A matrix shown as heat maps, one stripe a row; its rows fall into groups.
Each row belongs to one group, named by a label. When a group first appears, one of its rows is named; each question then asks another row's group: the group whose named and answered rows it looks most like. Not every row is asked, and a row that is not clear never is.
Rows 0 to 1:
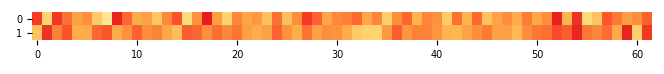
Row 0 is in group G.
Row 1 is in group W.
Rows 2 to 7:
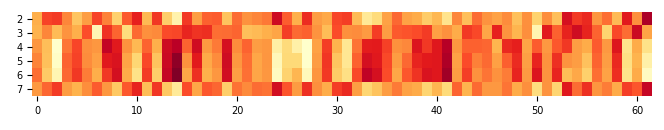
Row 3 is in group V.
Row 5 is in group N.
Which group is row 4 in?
N
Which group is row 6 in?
N
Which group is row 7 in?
W
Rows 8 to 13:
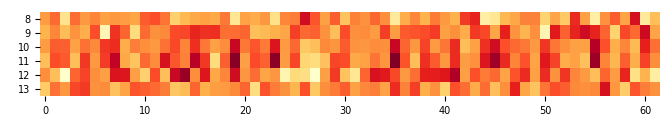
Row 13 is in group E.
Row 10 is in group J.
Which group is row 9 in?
V
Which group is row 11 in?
J
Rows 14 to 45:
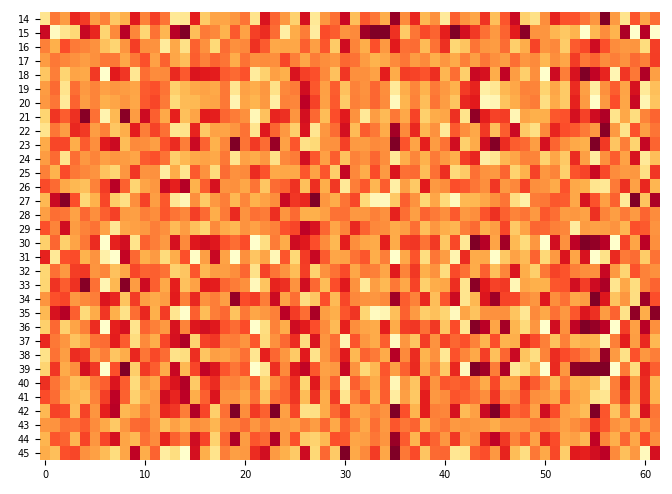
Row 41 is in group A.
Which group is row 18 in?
V
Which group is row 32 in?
E
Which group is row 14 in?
E
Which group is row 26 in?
A
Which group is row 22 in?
E
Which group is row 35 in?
W
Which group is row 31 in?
G
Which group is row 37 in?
A
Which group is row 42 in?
J
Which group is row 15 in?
N
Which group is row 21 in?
V
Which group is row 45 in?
E
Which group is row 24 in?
G
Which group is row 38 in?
E
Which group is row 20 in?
G
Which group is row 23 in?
J
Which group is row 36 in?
V
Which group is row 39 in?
V
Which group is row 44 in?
J
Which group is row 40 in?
A
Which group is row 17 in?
W
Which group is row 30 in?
V
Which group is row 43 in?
E
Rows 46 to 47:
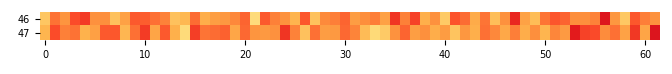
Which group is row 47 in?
W
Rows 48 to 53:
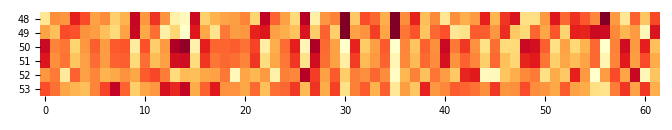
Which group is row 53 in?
A
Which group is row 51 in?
A
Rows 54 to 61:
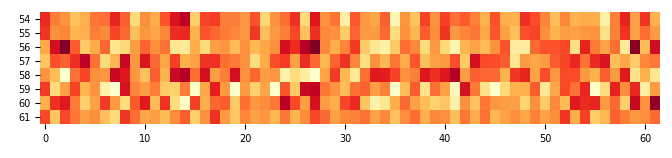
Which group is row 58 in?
N
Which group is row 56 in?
W
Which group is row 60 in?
W
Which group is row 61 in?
G
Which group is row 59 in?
G
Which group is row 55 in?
A
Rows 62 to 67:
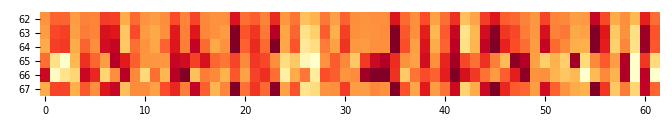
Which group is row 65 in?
N
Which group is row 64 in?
J
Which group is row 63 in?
J
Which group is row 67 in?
J
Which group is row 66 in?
N
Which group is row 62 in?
J
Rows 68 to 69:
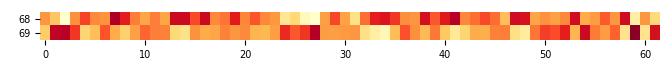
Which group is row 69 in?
W
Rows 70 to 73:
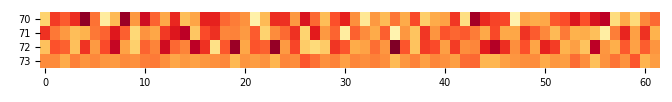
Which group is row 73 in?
G
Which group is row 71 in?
A
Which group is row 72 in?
J
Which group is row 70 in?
V
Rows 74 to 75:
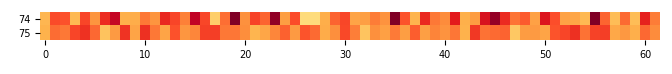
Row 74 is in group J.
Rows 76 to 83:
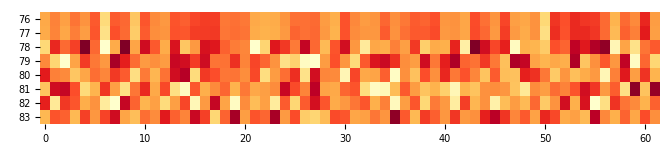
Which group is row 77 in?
V
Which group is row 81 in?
W
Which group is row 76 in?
V
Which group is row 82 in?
G
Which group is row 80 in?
A
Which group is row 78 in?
V
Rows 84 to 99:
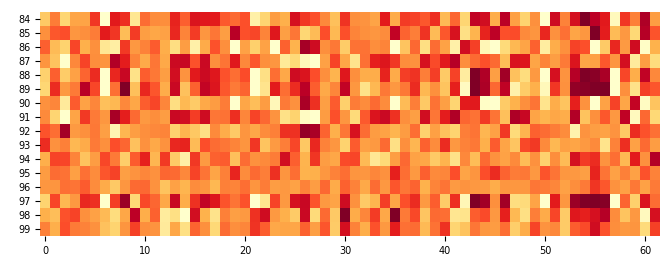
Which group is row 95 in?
J
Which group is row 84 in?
V
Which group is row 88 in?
V
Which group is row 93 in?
A
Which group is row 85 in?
J
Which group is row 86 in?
G
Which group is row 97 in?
V
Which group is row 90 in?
G
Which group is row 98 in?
E
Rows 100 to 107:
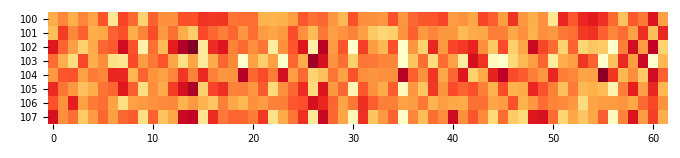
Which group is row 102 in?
A
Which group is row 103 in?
G
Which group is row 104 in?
J
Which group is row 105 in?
A
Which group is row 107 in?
A
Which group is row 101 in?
W
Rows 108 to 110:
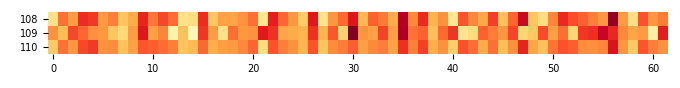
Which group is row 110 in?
E
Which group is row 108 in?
E
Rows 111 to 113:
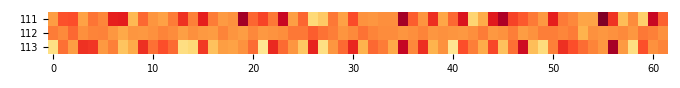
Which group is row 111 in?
J
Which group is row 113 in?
E
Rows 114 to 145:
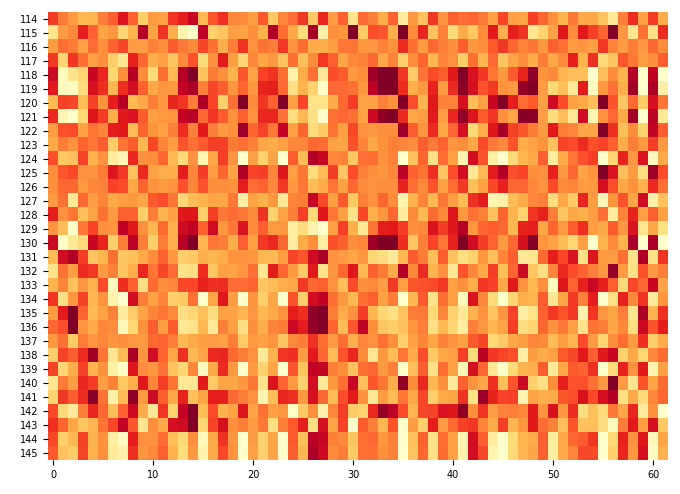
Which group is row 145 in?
G
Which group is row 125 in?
J
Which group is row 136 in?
W
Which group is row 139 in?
G
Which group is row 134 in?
G
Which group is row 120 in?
J
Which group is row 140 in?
E
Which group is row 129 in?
N
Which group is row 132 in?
E
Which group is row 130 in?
N
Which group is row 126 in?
J
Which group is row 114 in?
A
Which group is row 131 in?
W
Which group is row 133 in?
V
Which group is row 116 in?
J
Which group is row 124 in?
G
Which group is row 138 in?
V
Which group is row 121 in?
N
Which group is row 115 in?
E
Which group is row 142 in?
N
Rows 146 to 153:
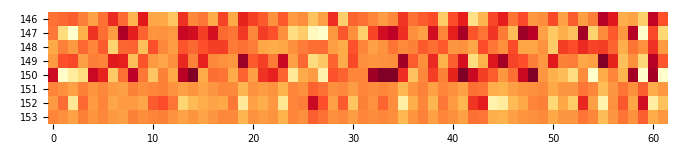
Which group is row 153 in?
G
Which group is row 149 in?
J
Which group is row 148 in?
V
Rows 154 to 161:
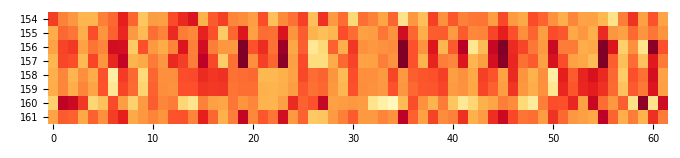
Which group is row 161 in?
J
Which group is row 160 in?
W
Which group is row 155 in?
J
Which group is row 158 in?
V
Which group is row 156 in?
J
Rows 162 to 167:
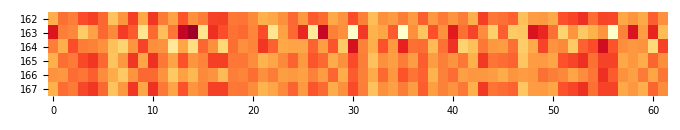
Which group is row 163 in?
A
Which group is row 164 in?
E
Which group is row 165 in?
V
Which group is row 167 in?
V
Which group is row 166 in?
E
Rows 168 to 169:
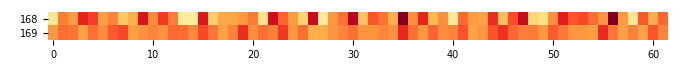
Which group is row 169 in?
J
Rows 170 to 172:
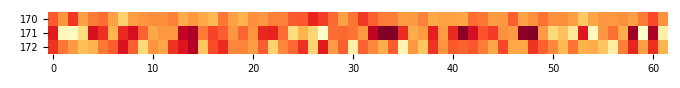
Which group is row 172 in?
A
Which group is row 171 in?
N
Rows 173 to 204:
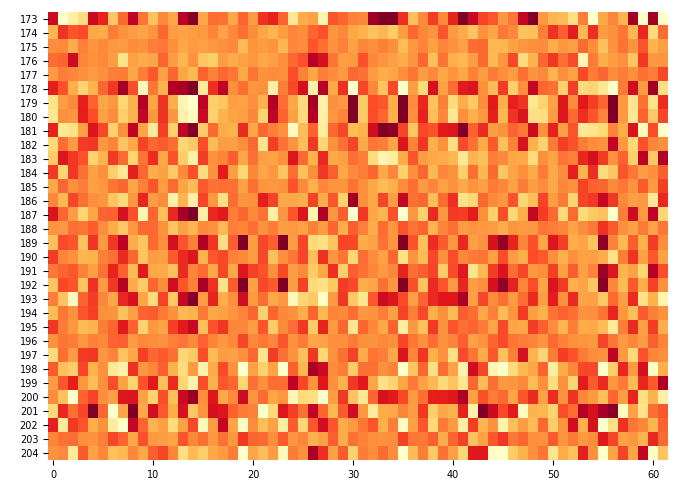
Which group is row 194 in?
E
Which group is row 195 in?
A
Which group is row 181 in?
N
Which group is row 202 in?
G
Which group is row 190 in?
A
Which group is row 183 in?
W
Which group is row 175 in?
G
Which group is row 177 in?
W
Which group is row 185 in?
W
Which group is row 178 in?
A
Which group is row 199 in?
W
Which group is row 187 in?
A
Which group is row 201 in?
V
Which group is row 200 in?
N
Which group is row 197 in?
E
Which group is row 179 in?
E
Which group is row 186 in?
E
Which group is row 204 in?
G
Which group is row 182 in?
E
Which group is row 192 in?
J
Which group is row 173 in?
N
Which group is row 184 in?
G
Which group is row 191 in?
J
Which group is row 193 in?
N
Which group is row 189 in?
J
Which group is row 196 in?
J
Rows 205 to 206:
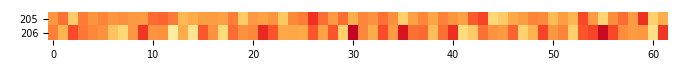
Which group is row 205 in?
G
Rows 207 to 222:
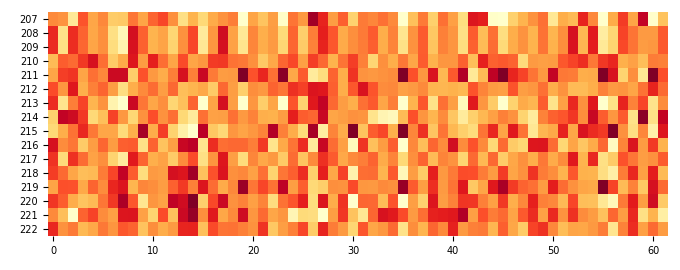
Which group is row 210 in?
V
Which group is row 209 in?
G
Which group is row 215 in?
E
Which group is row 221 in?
N
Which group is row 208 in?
G
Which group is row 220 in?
A
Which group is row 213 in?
G
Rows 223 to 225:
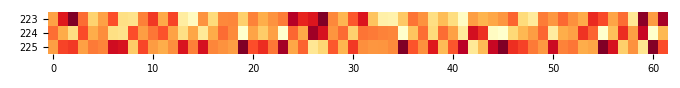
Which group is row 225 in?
J
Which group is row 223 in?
W
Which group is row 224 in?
G
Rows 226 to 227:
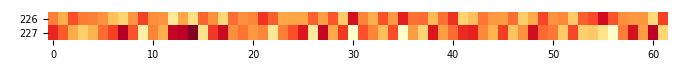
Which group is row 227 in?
A
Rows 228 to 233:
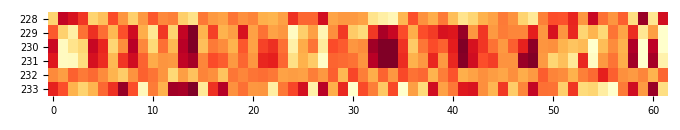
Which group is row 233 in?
A
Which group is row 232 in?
E
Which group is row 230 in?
N
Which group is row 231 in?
N
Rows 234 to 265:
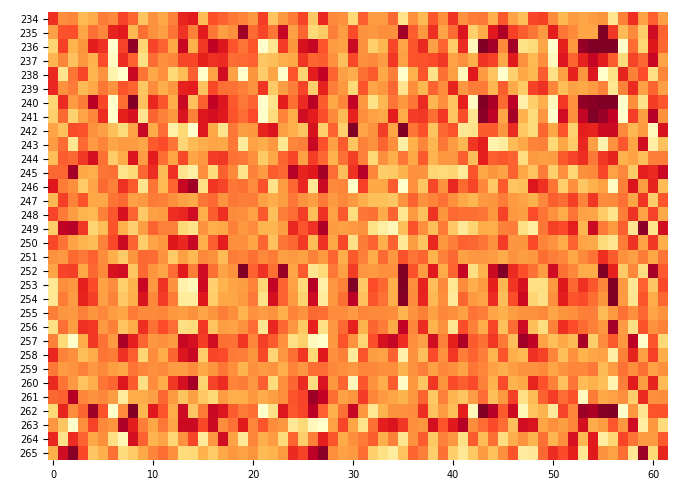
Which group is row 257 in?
N
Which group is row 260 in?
A
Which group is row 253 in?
E
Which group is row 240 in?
V
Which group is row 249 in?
W
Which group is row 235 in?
J
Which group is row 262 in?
V
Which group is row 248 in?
A
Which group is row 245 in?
W
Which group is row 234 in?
A
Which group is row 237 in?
V
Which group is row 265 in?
W
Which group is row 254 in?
E
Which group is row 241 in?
V
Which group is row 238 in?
G
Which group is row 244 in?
V
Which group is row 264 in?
G
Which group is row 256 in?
E
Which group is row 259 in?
G
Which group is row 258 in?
A
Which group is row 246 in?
A
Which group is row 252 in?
J
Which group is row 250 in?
A
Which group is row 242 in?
E
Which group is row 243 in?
G
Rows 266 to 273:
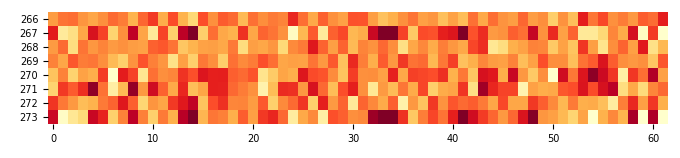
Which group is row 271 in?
V
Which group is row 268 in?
G
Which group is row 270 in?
V
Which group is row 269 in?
E
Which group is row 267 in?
N
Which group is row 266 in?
W
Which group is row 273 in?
N
